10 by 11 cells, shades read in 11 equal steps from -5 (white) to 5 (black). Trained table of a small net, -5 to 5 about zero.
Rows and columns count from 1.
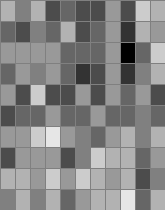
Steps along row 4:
down up down up up down down up down down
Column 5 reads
1 -2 1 1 2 1 -1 2 -1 1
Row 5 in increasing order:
-3 -1 -1 -1 -1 1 2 2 2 2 2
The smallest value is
-4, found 2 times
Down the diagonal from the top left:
-2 2 -1 -1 2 1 1 -2 -2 1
